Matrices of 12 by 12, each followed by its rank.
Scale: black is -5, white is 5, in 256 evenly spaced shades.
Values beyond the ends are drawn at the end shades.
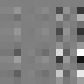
one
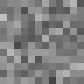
full rank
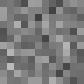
full rank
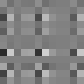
one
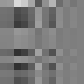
one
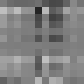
two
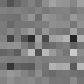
two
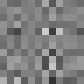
two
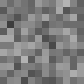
full rank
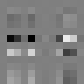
one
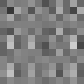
two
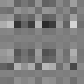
one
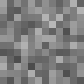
full rank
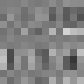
two
